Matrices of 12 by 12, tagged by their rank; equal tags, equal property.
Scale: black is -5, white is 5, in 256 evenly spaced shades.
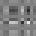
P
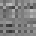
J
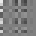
P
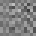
J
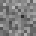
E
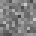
E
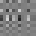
P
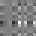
P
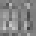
J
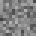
E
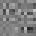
J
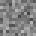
E
